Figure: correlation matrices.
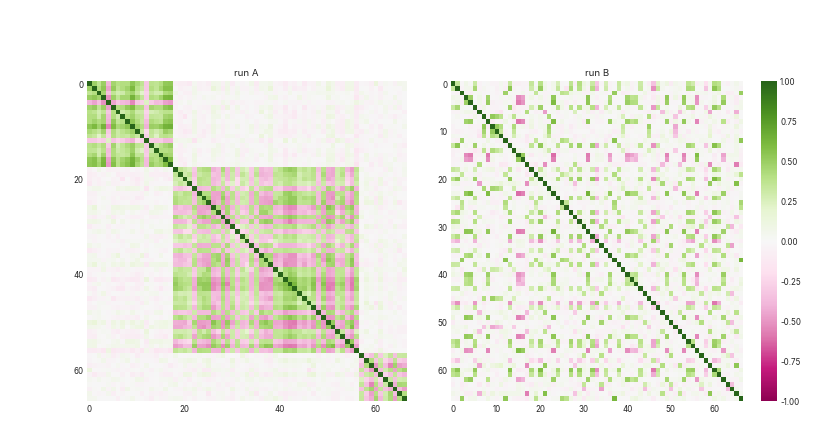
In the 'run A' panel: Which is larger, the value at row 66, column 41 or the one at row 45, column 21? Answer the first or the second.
the second
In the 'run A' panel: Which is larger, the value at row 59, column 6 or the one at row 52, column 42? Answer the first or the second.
the second
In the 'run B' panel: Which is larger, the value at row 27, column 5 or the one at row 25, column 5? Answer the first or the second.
the first
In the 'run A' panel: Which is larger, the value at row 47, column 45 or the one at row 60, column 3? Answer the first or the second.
the first
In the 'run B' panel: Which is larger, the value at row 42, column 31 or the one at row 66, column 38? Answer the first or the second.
the first
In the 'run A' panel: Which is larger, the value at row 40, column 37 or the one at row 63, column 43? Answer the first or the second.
the second
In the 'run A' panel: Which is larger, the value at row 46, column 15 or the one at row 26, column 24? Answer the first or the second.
the first
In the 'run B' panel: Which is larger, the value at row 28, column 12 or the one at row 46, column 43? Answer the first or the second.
the first
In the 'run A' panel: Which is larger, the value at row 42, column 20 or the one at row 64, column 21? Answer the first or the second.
the first
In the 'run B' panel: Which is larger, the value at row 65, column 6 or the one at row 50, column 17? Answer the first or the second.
the second
